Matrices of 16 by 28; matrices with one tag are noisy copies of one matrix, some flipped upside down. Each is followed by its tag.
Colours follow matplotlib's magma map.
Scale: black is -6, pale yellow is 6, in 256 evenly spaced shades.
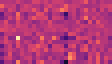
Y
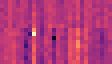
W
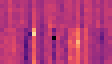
W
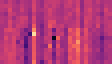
W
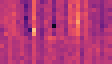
W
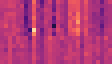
W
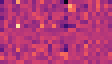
Y
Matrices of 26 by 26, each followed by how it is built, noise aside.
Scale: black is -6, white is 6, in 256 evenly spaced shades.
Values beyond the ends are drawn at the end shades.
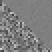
lower triangular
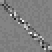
banded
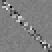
banded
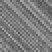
Toeplitz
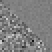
lower triangular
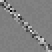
banded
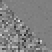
lower triangular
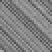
Toeplitz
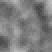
smooth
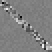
banded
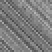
Toeplitz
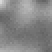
smooth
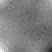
smooth
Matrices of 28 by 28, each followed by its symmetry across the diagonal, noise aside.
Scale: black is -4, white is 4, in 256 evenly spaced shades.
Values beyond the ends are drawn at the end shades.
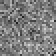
symmetric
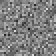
symmetric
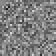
symmetric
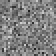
neither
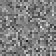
antisymmetric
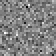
neither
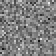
antisymmetric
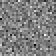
antisymmetric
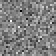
antisymmetric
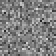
neither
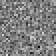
neither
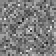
symmetric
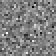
antisymmetric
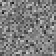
symmetric
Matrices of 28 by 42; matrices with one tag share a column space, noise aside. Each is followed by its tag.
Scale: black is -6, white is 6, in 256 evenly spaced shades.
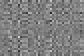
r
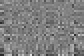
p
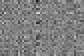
r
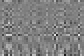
p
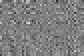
r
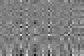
p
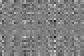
r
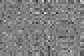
r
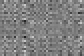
r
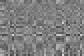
p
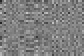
r
